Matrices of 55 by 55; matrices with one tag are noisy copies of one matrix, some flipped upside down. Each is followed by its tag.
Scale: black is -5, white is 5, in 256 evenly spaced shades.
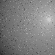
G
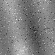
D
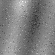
D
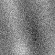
D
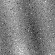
D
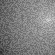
G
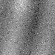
D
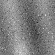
D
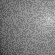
G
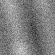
D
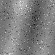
D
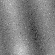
D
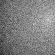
G
